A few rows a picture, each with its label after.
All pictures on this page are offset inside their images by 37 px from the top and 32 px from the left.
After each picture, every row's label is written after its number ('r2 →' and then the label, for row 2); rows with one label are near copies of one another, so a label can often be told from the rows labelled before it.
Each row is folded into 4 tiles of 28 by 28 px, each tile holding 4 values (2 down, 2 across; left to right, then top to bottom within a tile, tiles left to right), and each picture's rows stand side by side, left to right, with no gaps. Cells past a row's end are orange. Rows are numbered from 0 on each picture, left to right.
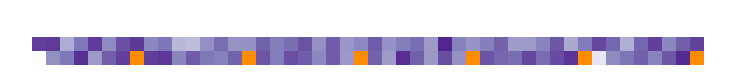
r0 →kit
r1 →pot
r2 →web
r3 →web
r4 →pot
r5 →kit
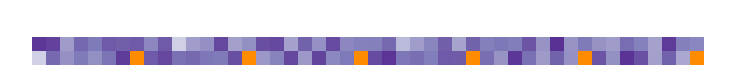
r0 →kit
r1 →pot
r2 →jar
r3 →pot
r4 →web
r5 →web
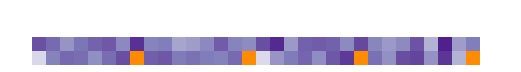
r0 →kit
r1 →pot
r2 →kit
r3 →web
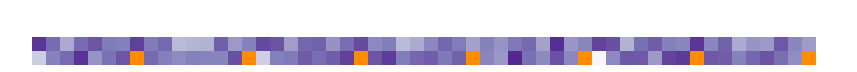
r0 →kit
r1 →pot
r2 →kit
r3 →pot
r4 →web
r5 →kit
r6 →pot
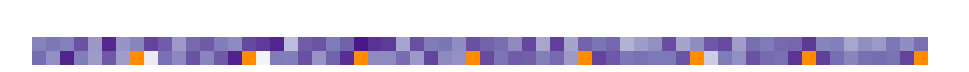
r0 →web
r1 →kit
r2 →kit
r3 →jar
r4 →web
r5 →pot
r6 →kit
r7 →pot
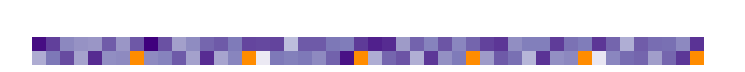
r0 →jar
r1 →jar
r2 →kit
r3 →jar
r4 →jar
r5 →kit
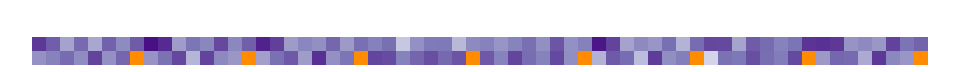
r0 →jar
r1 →jar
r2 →jar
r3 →pot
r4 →web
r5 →jar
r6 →kit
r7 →jar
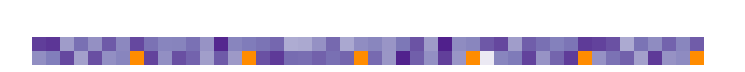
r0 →jar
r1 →web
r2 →pot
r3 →web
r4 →kit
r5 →jar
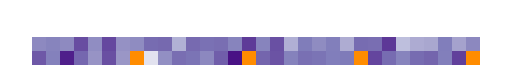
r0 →web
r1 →kit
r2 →pot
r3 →pot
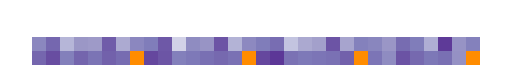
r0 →pot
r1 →pot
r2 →pot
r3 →web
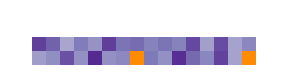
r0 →jar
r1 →web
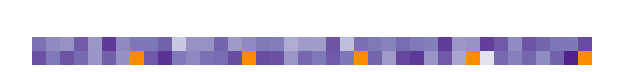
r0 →web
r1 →pot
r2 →pot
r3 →web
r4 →kit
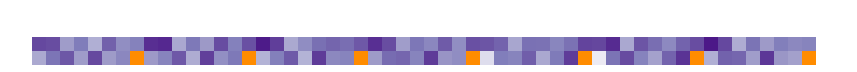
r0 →jar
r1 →jar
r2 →jar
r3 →jar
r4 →kit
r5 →kit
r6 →jar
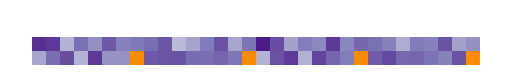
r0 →jar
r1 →pot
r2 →jar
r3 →pot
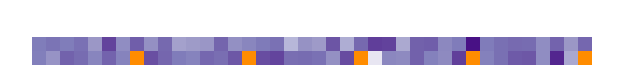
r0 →web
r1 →pot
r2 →pot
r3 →kit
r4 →web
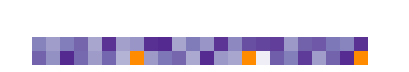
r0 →web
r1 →jar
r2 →kit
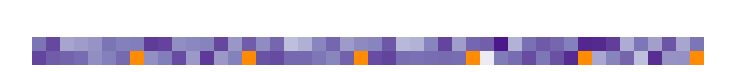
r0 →pot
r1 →jar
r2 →pot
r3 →pot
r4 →kit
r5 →jar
